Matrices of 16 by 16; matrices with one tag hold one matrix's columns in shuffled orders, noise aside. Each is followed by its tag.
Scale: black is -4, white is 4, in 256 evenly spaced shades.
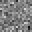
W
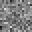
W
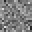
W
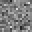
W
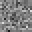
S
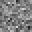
W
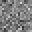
W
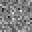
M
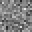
W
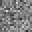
S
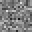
S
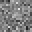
W
